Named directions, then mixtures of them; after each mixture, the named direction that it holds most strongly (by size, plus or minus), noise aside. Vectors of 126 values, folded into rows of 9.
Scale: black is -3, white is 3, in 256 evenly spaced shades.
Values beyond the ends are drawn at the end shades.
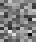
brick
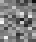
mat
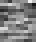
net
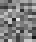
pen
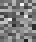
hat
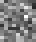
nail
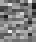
net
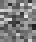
hat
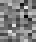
brick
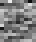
net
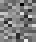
hat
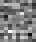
net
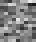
net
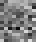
brick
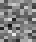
brick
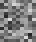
brick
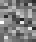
mat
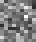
nail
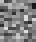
nail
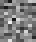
pen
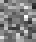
nail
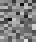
hat
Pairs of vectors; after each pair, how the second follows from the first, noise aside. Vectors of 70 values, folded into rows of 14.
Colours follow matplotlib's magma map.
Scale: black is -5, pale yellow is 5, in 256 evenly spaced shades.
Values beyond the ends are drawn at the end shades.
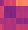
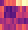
scaled up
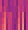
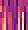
scaled up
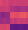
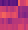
reversed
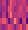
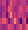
copied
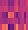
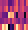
scaled up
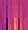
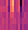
reversed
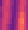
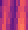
copied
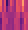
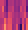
reversed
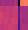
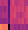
reversed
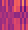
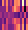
scaled up
